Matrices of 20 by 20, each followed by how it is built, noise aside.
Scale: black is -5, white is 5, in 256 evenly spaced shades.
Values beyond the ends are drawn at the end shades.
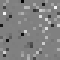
sparse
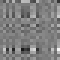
low rank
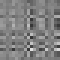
low rank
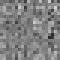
low rank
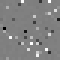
sparse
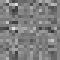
low rank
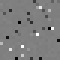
sparse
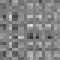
low rank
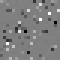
sparse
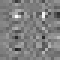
low rank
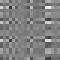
low rank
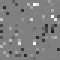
sparse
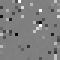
sparse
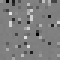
sparse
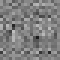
low rank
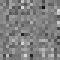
low rank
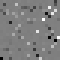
sparse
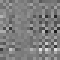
low rank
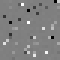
sparse
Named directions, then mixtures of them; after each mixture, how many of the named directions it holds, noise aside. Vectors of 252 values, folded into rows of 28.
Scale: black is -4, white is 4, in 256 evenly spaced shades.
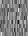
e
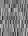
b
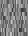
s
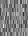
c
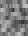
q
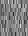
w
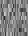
one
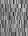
one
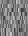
two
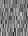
three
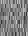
two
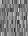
one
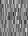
two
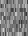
three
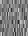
two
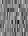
two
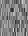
three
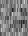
three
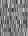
three
